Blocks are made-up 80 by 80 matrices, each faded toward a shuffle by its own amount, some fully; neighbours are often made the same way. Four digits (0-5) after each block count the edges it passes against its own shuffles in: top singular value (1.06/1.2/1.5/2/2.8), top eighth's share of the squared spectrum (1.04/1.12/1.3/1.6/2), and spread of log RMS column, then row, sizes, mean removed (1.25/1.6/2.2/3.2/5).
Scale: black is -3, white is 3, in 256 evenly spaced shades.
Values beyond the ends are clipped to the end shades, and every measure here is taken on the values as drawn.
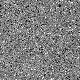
0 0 0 0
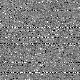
2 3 0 3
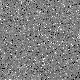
0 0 0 0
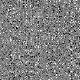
3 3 2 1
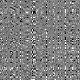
4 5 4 2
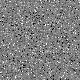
0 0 0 0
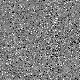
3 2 1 0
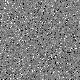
2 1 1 0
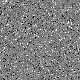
0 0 0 0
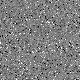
1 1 0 0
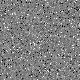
2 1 0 0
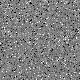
1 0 0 0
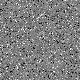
0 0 0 0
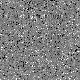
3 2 0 0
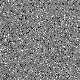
2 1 0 0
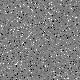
0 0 0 0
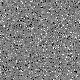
3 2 0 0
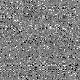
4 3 1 2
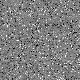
2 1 0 0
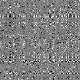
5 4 2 3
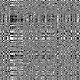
5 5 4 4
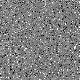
3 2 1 1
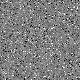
0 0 0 0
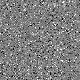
3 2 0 0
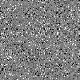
4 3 1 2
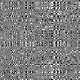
5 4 3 3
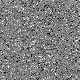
2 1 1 0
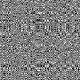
5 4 3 3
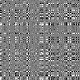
5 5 4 4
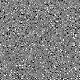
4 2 1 1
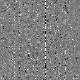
3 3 3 0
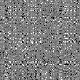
4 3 2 2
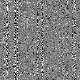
2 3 4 0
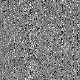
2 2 3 0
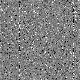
2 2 2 0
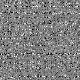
3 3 0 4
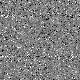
1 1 0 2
